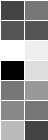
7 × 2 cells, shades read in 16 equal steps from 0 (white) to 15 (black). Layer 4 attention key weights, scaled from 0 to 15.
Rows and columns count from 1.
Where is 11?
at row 1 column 1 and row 7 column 2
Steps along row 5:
down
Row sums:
19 20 1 17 14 15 15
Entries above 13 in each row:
0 0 0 1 0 0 0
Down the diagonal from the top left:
11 10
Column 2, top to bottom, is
8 10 1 2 6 8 11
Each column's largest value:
15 11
